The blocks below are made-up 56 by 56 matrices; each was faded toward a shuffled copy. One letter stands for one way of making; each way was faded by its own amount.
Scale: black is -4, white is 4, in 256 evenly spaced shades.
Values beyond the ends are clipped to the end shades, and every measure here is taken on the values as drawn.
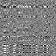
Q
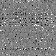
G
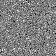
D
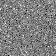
D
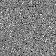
D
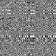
Q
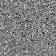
D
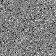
D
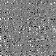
G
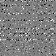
G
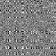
Q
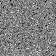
D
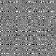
Q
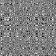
Q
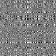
Q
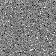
D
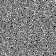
D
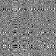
Q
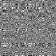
Q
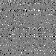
G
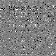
G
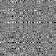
Q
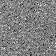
D
